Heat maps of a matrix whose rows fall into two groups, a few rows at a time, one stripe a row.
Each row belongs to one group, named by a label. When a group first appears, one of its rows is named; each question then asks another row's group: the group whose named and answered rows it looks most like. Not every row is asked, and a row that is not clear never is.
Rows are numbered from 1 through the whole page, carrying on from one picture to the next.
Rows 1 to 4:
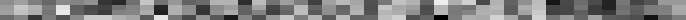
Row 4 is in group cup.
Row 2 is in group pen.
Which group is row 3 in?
pen
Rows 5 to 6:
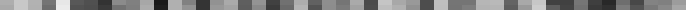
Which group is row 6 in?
pen
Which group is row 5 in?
pen
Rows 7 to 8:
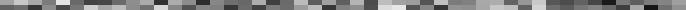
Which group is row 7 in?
pen
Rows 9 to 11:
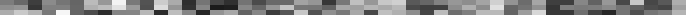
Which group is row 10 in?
cup
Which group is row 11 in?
pen
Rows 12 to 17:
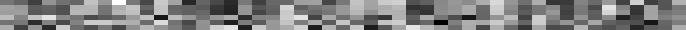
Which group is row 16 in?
cup
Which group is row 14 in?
cup
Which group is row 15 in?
pen
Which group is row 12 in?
cup
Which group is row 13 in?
cup
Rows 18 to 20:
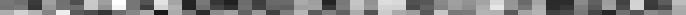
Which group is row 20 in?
pen
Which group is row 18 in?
cup
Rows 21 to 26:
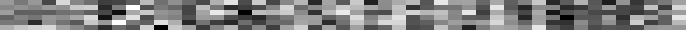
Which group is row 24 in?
cup
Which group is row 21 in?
pen
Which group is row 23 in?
pen
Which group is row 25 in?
cup
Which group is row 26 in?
pen
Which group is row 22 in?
cup
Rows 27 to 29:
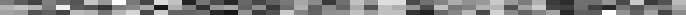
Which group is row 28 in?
pen
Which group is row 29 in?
cup
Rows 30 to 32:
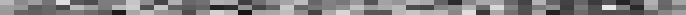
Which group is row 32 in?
pen
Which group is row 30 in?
pen
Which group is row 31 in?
cup
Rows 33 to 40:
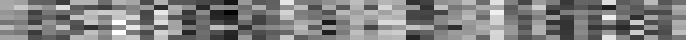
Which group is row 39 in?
cup
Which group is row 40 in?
cup
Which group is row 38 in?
pen
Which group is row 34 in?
pen
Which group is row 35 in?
cup
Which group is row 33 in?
cup
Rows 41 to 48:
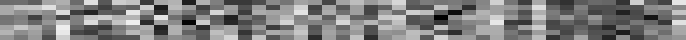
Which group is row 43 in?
pen
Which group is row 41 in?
cup
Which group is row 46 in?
pen
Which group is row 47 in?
pen
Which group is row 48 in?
pen
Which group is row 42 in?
pen
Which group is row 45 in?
cup
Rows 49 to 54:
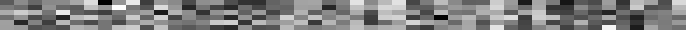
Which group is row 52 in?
cup
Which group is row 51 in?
pen
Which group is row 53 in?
pen
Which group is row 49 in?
cup
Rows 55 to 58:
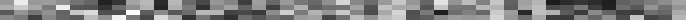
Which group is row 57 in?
cup
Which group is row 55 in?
pen
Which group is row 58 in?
cup
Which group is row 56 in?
pen
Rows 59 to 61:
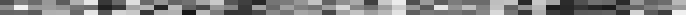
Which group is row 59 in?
cup
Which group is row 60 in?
pen
